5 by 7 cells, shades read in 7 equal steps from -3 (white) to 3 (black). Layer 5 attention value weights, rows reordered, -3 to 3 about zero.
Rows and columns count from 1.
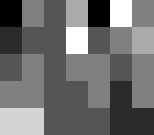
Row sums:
3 1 3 4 3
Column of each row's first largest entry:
1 1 1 6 6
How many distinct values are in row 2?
5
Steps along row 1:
down up down up down up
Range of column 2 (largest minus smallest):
3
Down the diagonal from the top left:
3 1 1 1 1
